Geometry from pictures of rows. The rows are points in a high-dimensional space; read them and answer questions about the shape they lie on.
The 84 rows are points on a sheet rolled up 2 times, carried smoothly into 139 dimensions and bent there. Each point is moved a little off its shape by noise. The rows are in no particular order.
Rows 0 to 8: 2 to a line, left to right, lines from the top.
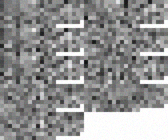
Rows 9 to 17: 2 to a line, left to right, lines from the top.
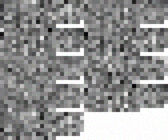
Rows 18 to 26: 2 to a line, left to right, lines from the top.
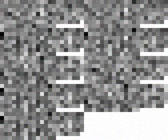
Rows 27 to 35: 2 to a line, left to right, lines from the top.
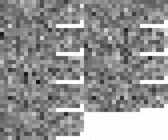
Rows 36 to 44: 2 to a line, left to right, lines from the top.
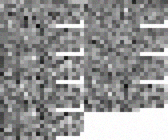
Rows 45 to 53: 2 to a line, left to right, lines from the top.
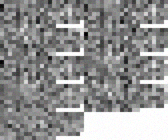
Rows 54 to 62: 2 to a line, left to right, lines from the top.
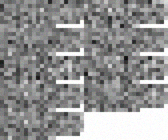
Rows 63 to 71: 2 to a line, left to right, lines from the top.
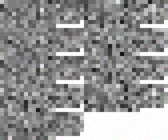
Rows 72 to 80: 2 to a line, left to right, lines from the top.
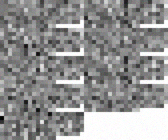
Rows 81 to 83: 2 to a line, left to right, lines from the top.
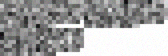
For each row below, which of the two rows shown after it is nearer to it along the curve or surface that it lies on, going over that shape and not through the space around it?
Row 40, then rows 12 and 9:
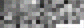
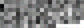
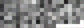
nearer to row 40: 9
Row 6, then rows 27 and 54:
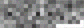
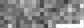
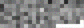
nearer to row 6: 54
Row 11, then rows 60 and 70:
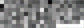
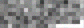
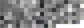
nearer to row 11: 70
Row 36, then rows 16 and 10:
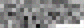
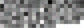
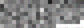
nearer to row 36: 10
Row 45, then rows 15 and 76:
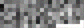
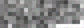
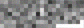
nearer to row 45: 76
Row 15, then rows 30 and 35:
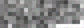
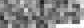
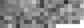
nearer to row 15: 35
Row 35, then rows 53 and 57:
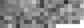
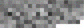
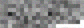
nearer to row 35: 57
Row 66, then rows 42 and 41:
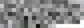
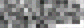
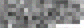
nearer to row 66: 42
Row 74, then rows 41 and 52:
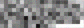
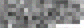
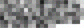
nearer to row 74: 52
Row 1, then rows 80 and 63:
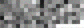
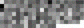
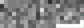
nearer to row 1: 80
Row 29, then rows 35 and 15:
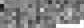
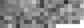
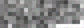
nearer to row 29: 35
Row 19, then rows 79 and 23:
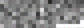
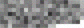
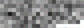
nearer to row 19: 23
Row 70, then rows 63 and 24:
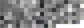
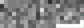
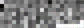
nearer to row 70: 24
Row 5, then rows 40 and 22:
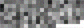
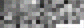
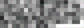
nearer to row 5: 40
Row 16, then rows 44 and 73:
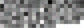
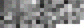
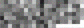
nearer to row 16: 44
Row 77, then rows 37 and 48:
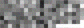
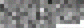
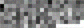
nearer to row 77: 48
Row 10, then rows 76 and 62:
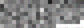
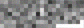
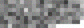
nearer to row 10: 76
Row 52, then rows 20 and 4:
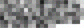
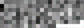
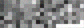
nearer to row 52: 4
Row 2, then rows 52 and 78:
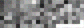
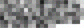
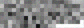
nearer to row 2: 52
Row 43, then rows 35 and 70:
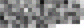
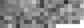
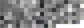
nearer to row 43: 70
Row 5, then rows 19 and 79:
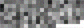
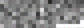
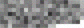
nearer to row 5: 19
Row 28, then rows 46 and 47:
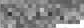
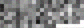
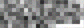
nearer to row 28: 47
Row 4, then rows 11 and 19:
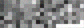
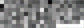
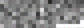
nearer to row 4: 11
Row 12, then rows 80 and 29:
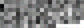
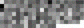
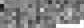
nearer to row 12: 80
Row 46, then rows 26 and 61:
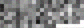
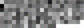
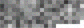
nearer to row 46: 26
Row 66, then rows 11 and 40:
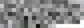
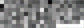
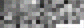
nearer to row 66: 40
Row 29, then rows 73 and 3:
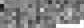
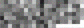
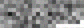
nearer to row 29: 3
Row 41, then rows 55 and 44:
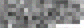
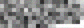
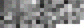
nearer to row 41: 55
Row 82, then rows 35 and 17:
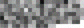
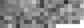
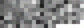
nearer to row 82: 17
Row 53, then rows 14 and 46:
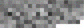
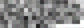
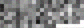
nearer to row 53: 14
